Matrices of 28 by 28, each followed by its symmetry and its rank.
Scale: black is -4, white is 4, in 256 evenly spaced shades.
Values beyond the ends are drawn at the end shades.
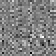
neither, rank five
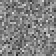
neither, full rank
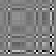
symmetric, rank one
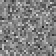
neither, full rank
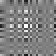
symmetric, rank one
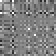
symmetric, rank three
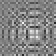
symmetric, rank three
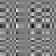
neither, rank one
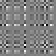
symmetric, rank one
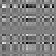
neither, rank one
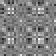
symmetric, rank three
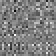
neither, rank five
